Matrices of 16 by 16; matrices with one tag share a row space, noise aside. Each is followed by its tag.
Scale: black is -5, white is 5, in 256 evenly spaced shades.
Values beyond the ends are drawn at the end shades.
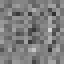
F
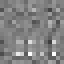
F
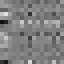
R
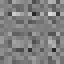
F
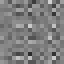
F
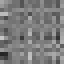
R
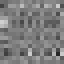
R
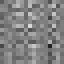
F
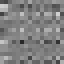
R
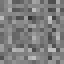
F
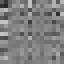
R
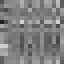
R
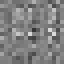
F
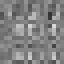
F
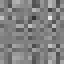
F
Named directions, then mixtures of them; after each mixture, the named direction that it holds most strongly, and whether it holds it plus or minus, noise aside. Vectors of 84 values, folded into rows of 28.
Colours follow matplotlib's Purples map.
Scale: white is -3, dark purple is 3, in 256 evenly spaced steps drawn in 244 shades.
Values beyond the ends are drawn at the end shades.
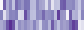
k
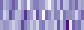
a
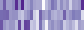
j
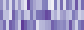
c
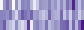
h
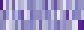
k, minus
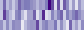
a, minus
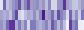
k, plus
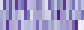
c, minus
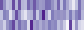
h, minus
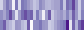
h, plus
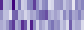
h, minus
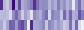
h, minus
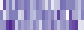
k, plus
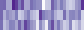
j, plus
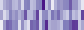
j, minus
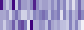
h, minus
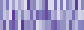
c, plus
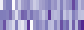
h, plus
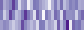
a, plus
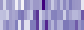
j, minus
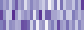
c, plus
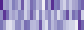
k, minus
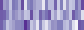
j, plus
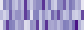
j, minus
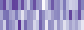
j, plus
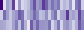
k, minus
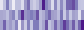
h, plus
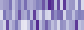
c, minus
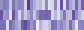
c, plus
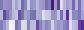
k, minus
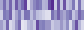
c, minus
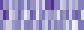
k, minus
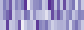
c, minus
